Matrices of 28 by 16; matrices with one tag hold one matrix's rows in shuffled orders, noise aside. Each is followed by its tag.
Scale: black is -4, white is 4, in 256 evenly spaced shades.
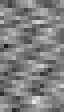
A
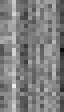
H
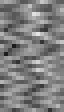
A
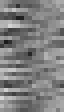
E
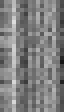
H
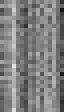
H
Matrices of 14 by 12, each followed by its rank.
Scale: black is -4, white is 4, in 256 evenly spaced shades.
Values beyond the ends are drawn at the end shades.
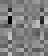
two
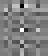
two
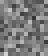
full rank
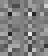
two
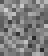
full rank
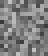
full rank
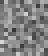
full rank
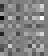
two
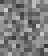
full rank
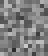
full rank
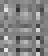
two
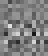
two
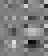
two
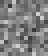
full rank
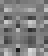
two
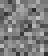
full rank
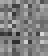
two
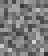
full rank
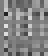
two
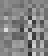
two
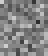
full rank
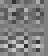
two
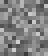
full rank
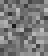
full rank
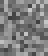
full rank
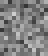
full rank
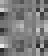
two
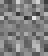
two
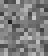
full rank
